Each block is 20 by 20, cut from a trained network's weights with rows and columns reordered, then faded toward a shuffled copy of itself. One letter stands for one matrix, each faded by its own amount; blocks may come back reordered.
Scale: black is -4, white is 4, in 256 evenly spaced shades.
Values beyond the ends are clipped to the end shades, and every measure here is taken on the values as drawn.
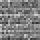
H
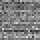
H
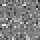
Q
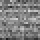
H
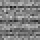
H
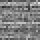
H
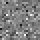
Q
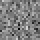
Q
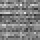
H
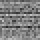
H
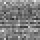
H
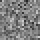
Q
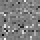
Q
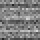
H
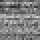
H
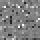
Q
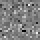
Q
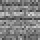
H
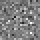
Q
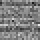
H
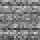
H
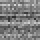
H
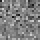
Q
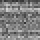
H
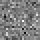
Q
